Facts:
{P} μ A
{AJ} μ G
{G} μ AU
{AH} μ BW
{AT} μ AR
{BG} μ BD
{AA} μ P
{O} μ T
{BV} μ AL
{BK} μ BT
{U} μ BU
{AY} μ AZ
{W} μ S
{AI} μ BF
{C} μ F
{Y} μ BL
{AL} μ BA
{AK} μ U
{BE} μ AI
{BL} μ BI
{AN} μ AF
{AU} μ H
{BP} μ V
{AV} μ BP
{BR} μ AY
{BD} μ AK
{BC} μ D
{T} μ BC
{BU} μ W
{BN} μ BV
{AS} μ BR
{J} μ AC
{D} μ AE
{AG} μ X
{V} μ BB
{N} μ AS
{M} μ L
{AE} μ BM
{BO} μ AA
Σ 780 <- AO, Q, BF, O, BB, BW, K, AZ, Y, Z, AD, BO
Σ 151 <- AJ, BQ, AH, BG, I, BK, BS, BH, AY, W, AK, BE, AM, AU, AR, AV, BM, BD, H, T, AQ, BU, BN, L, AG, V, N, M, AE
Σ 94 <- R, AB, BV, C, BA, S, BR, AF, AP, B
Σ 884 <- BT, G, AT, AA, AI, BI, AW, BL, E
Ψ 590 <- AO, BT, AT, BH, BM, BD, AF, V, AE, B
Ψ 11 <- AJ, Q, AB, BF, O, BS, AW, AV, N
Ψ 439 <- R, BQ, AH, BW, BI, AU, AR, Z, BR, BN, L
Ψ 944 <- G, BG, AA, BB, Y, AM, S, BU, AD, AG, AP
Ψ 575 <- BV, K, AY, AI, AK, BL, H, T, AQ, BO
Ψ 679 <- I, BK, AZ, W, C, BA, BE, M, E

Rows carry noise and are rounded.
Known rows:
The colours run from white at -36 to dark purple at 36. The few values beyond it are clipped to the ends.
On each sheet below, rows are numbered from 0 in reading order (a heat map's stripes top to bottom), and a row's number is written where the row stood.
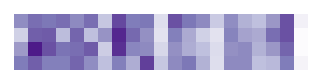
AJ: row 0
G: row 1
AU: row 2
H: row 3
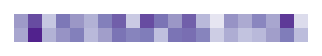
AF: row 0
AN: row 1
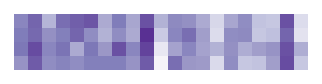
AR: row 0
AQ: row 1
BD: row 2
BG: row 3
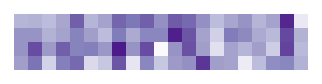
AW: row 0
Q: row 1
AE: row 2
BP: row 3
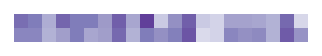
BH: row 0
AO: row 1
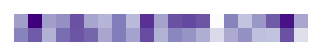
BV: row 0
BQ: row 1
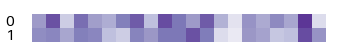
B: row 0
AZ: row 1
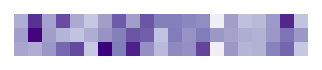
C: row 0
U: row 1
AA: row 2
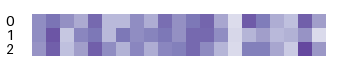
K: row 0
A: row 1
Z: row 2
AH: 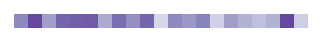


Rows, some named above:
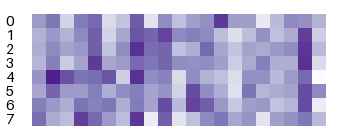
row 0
BP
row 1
E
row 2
AT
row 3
BI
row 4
AU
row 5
Y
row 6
BS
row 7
V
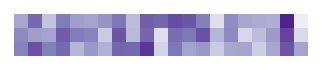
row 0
AB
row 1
AV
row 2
W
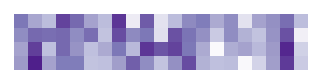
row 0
V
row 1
AJ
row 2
BA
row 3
AS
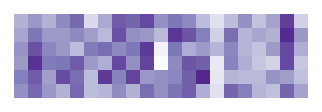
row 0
E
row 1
O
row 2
BU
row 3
T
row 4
P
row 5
K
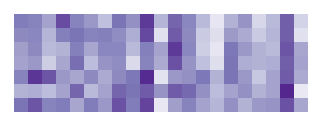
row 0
I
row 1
AM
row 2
AD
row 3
BB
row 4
AK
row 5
AW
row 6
BD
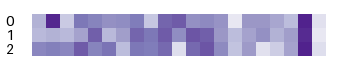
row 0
R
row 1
AW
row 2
N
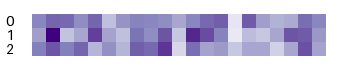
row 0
BO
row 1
AL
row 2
W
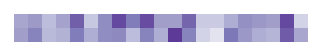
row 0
BT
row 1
AD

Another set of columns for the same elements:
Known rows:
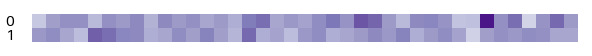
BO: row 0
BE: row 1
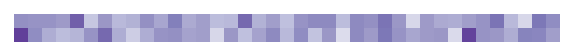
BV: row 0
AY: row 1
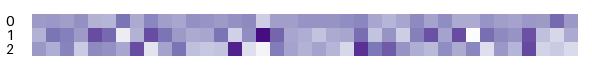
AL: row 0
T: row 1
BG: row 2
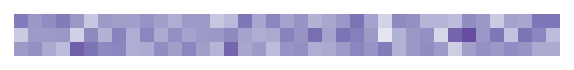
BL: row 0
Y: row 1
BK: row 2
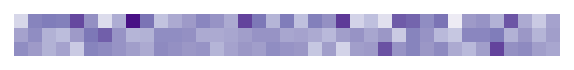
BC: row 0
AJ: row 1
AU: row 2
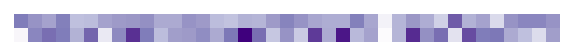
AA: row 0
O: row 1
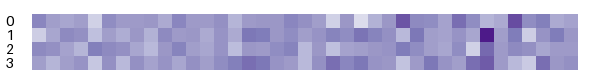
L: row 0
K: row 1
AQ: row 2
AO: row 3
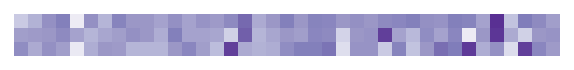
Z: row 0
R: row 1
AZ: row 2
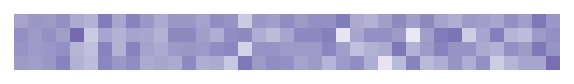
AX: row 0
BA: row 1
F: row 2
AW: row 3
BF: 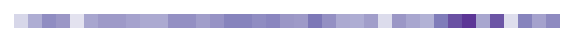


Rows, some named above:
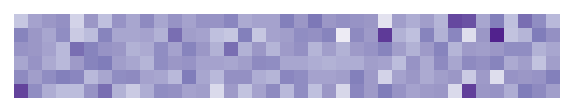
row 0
AD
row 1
BR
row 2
I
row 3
BS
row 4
E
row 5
AY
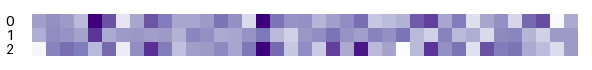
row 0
AE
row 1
C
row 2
O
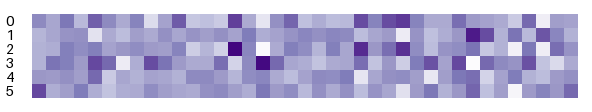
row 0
AK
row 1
BB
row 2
U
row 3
T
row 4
BA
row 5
BT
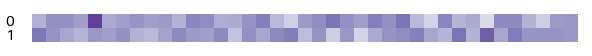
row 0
C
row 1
H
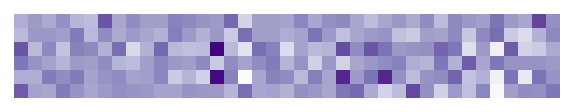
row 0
AS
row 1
AB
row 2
BD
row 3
H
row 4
U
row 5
AT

